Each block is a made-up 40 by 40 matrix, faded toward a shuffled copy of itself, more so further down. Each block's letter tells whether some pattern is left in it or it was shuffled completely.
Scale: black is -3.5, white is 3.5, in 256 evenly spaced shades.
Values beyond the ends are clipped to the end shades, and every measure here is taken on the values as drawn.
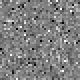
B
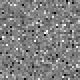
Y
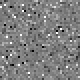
Y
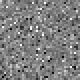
B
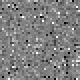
B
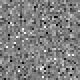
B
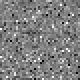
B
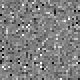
Y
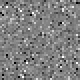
Y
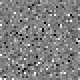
Y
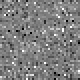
B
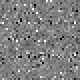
B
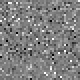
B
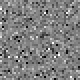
B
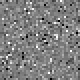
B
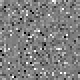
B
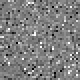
Y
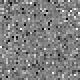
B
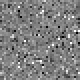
Y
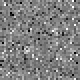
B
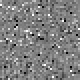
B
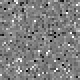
Y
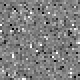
Y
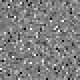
Y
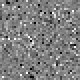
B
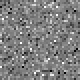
Y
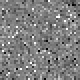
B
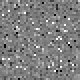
Y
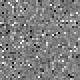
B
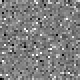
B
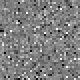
Y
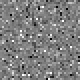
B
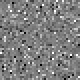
Y
